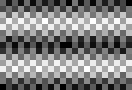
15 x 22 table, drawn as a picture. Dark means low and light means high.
A half turn leaves it unchanged. Horizontal stripes repeat 2 times down the table. No overall slope runs across the table. There is no seam. Overall the values sit about 50% of the way up the scale.
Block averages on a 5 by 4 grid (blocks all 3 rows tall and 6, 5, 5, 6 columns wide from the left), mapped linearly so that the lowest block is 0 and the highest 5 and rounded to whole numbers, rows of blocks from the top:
1 1 1 1 / 5 5 5 5 / 0 0 0 0 / 5 5 5 5 / 1 1 1 1
